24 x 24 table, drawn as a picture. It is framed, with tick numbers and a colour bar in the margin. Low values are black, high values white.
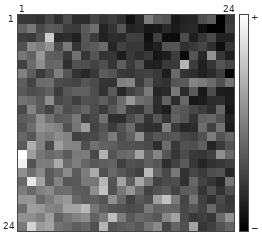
Neither half mirrors the other. Values rise toward the bottom left. No row or column stands out. No regular stripes run through it.
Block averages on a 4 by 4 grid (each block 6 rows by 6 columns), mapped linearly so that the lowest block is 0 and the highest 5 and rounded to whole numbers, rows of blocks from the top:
2 1 0 0
3 2 2 1
5 3 2 1
5 4 3 2
